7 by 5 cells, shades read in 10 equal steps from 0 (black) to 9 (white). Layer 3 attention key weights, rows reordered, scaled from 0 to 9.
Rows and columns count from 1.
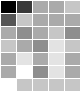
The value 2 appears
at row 1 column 2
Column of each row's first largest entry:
5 2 4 4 2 2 1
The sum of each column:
37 44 41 50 44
